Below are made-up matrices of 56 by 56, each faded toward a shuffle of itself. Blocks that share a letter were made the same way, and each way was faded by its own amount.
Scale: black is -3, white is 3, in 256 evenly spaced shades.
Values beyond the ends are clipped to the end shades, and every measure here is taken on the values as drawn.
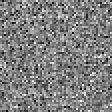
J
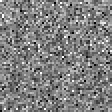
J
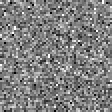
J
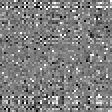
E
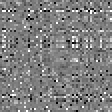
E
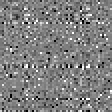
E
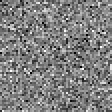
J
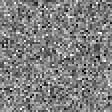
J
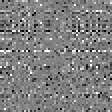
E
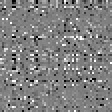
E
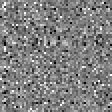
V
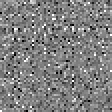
V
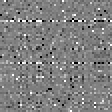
E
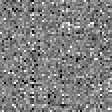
V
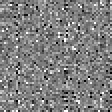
V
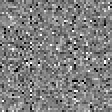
V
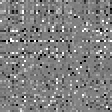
E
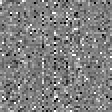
V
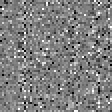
V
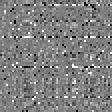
E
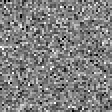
J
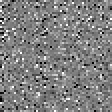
V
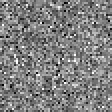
J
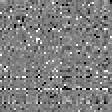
E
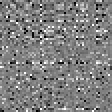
E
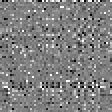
E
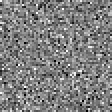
J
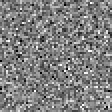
J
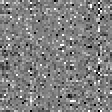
V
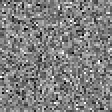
J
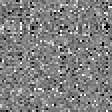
V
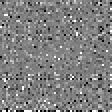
E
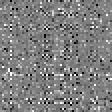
E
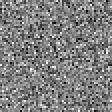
J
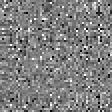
V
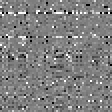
E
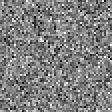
J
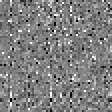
V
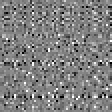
E
